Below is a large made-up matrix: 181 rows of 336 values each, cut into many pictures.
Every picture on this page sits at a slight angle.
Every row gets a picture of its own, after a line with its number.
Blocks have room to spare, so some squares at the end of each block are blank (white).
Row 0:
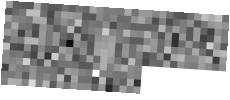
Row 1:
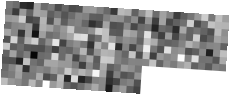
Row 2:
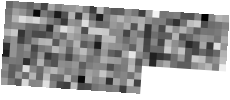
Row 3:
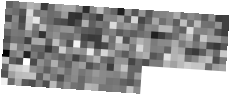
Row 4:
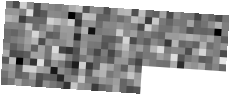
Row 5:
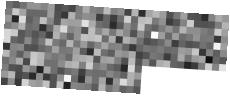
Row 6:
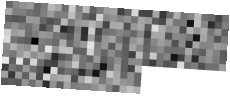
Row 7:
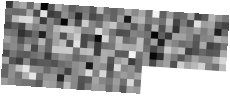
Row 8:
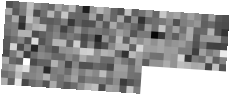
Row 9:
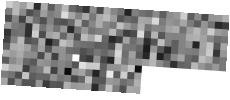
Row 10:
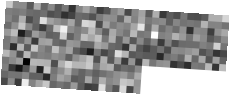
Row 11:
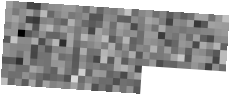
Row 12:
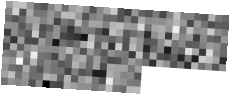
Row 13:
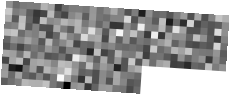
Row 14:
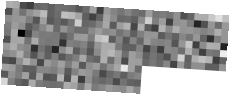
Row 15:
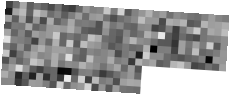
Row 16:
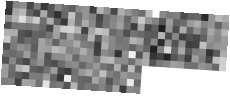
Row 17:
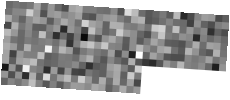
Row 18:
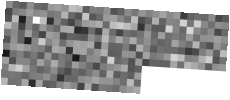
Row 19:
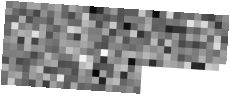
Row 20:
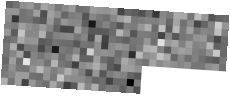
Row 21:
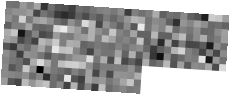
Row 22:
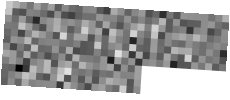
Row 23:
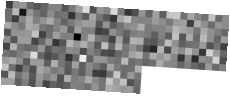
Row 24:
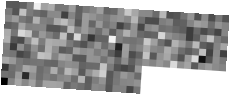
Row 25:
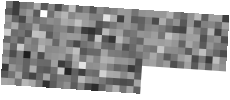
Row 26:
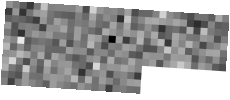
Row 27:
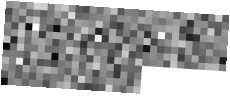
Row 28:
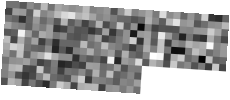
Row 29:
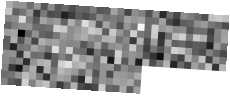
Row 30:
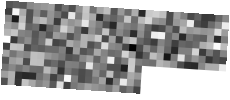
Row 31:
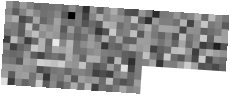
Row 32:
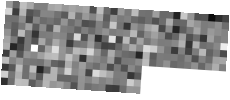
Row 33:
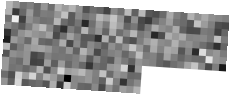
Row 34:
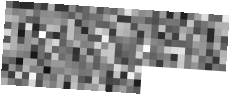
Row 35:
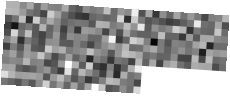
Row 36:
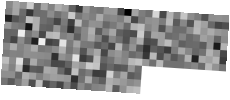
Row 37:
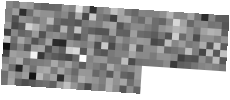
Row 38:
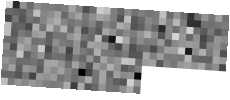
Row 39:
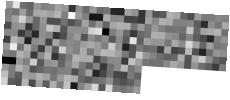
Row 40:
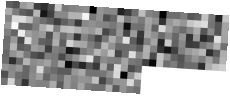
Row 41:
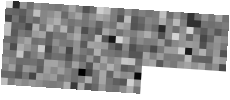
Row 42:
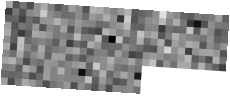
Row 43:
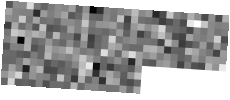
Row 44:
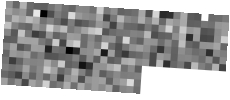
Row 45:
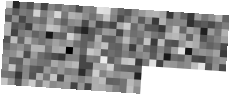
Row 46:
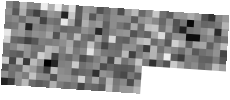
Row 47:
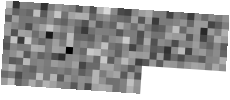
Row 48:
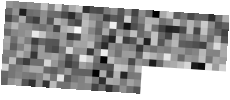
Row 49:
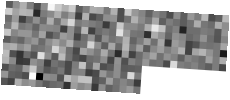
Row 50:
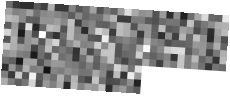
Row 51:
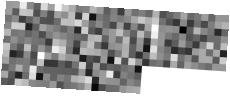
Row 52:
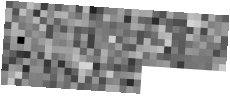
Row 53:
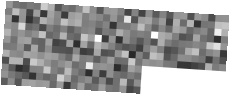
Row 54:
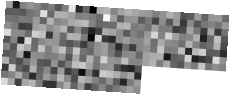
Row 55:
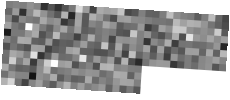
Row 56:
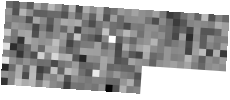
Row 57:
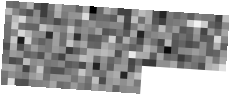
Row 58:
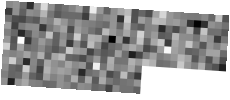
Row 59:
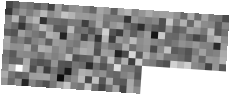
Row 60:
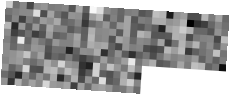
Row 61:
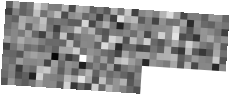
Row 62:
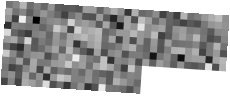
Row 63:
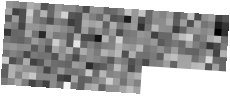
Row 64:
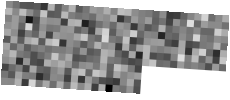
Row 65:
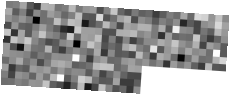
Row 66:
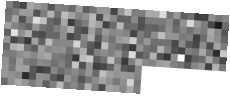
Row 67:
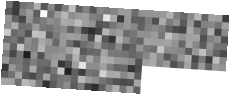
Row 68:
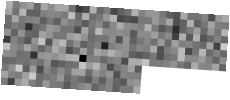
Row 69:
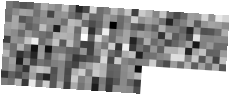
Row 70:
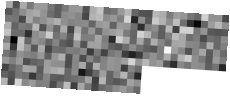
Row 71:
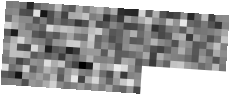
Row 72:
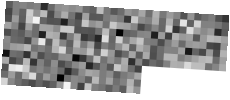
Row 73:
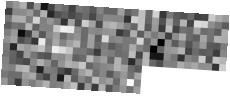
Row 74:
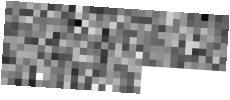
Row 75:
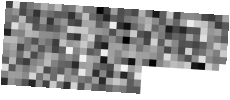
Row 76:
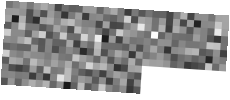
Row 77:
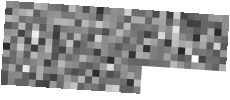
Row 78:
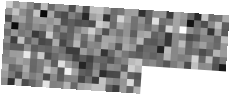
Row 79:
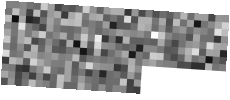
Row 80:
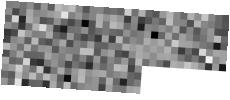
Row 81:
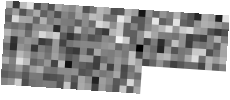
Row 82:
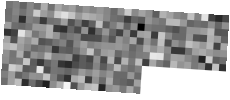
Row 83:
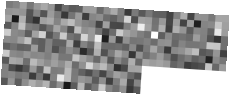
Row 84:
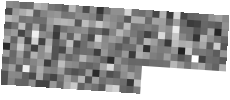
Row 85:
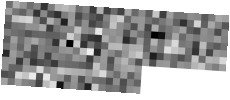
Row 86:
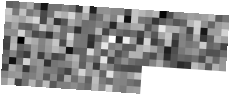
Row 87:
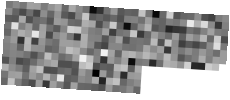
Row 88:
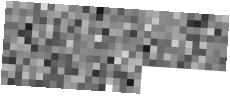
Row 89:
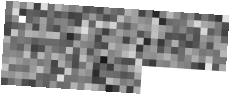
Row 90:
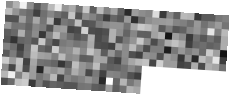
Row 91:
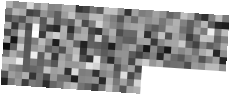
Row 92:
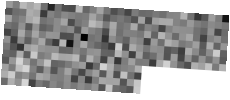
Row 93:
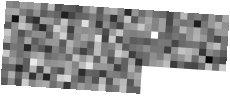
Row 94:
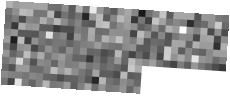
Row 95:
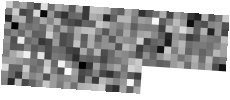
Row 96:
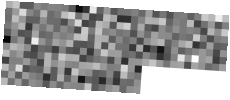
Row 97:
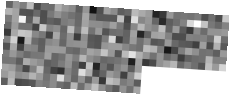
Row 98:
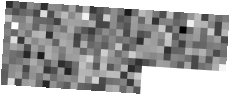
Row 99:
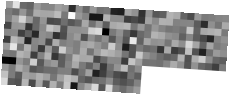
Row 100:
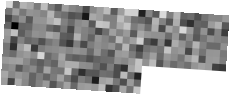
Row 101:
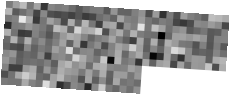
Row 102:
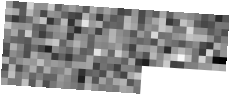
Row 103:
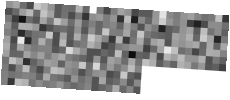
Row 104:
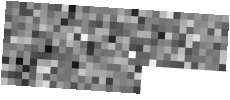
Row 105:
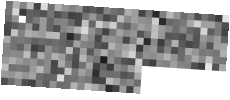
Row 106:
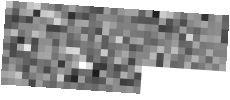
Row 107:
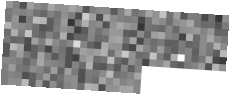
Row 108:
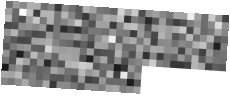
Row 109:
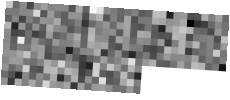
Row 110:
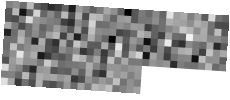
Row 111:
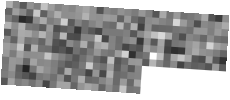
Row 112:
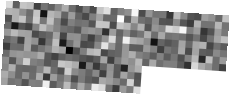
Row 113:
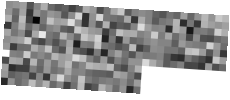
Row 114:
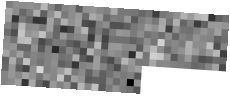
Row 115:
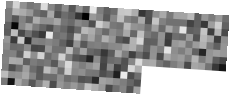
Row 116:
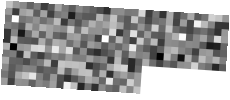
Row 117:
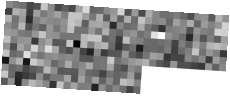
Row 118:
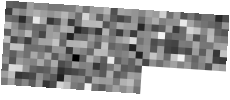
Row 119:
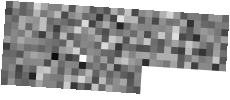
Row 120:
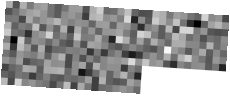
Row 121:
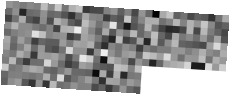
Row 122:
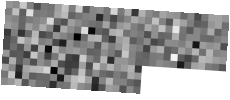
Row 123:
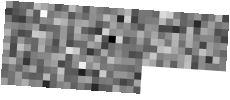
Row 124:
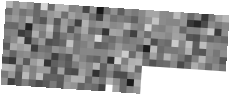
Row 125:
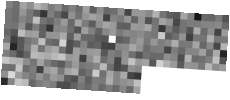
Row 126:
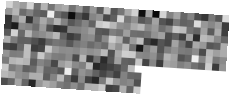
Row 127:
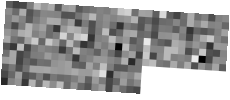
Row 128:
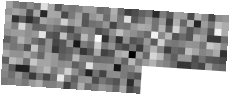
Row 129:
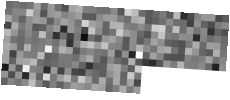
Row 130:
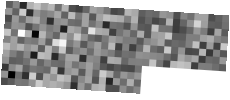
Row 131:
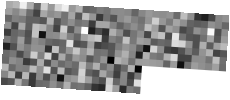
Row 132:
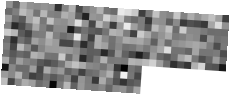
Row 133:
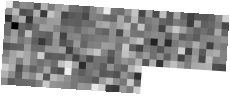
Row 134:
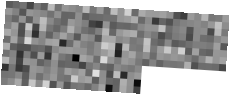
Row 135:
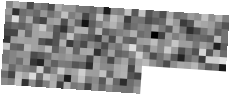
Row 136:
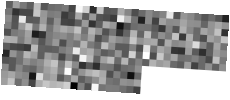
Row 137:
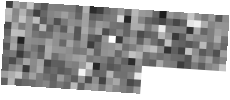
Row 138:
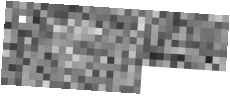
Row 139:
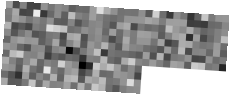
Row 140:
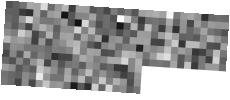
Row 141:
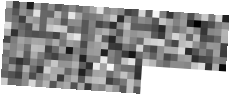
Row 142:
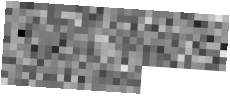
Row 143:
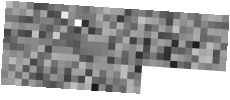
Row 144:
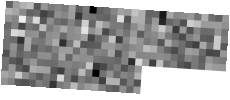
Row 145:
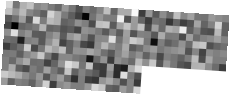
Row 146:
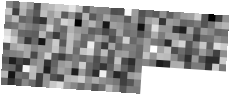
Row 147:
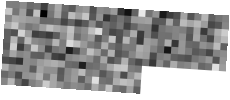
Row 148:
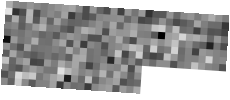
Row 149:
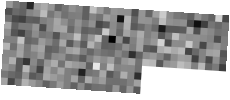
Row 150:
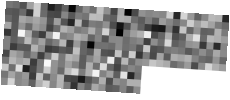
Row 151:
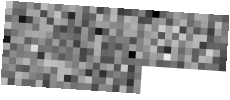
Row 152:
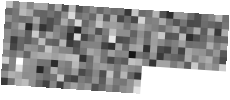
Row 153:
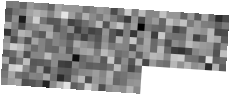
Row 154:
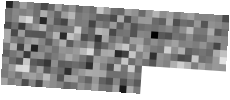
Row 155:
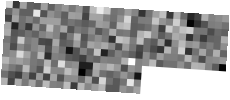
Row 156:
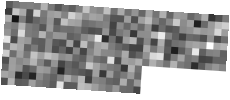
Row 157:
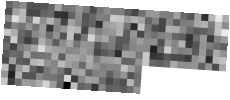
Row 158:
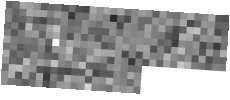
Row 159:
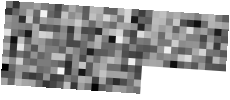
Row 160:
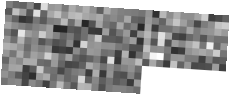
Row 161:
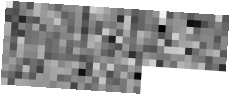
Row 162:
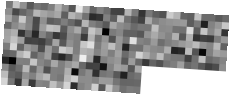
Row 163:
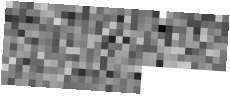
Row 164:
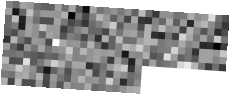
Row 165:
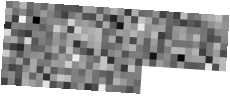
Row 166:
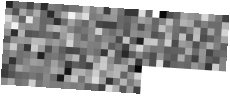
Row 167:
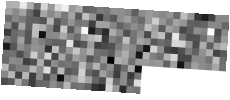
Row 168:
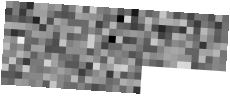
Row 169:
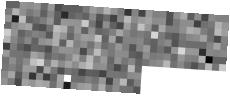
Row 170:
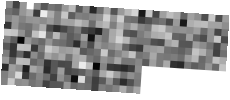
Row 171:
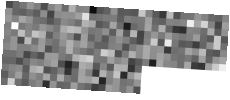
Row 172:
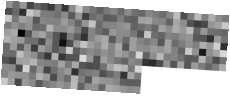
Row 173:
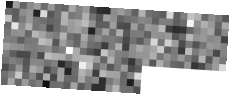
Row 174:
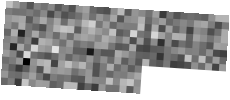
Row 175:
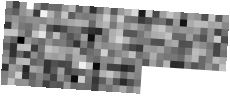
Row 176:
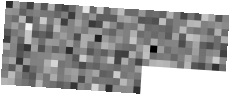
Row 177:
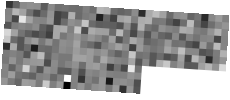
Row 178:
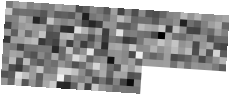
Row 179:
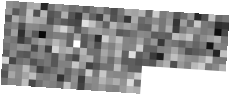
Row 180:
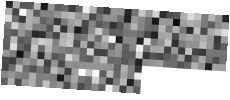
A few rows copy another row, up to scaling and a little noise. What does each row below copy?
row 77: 84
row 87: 19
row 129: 17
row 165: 62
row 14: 142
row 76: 83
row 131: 167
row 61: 119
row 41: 38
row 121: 48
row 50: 34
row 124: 88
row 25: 67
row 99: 39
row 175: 170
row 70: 120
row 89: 105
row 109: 60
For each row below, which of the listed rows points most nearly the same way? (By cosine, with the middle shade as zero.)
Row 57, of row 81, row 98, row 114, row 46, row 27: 98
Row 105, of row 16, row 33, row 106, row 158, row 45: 106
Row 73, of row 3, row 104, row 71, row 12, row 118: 3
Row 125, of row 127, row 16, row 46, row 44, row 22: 46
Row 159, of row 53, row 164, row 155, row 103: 103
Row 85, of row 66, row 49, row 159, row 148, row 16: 148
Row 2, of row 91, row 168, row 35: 35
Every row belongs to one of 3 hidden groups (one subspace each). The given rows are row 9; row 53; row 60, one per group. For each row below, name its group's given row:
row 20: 53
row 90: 9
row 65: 53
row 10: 53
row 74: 9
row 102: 53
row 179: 53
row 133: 60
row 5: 53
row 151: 53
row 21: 53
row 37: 9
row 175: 60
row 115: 60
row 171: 60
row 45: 60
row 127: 9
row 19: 60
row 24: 9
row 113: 53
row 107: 53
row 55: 9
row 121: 60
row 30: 53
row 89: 60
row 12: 9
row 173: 60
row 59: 53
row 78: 60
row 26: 60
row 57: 60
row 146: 9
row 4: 9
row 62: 53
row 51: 9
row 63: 53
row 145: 60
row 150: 9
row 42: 60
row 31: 53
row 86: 60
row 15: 53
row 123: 60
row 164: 53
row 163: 60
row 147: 60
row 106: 60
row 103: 60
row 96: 9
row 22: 53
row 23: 9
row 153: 53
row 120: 60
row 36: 9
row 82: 53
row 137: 60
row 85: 53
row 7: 53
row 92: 9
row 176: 9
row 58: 60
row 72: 53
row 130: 9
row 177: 53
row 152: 9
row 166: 60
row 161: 60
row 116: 53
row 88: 9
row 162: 9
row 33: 53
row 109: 60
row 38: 60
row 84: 9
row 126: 60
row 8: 53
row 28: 53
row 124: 9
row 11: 9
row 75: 60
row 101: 53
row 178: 53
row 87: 60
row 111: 53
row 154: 53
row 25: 60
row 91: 9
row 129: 9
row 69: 9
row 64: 9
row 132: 60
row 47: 60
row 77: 9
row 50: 9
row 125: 9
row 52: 60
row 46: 9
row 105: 60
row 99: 9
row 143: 9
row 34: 9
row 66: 53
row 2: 53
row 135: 53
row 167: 9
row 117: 53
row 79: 53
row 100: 60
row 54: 60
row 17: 9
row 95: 60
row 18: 53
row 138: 53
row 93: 53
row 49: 9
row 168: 60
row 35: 60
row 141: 60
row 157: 53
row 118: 53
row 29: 53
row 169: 53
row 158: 53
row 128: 53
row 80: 53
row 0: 9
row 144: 60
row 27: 9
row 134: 9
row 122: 9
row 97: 60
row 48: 60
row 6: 9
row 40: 60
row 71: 60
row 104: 9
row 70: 60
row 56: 9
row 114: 53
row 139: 60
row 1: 9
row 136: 9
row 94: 60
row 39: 9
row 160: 53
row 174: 53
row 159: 60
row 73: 53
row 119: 9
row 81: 60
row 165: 53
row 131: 9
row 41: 60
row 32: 9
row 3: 53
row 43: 60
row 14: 9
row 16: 53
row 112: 60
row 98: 60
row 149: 60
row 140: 9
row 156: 53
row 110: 9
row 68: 9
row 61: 9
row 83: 53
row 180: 60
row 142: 9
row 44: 60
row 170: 60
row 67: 60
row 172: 9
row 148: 53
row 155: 60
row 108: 60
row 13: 53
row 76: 53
